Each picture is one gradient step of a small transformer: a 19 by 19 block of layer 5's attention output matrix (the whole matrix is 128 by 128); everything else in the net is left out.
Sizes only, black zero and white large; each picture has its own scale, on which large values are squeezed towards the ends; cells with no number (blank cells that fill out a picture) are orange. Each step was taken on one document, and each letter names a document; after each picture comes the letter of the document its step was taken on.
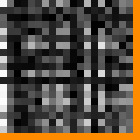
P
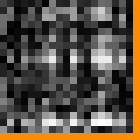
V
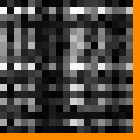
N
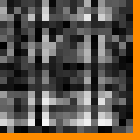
V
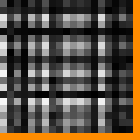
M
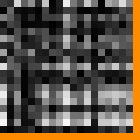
P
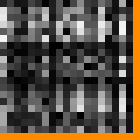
M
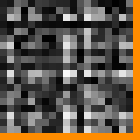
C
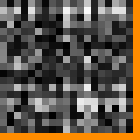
C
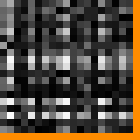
V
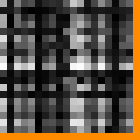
N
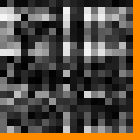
C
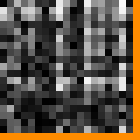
C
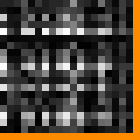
M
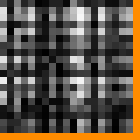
N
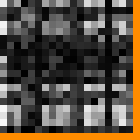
P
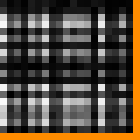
M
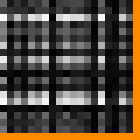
M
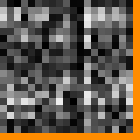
C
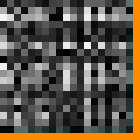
C
